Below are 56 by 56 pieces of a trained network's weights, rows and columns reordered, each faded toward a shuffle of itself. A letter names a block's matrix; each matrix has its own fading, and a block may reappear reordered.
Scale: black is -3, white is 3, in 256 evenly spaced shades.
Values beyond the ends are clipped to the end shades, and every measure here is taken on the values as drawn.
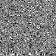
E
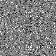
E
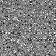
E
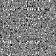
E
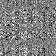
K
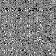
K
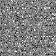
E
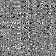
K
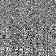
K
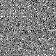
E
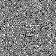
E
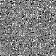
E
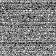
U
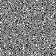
E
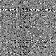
K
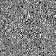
E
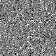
E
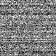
U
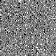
E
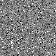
E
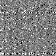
K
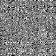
K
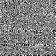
K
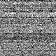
U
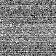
U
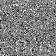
E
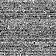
U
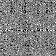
K
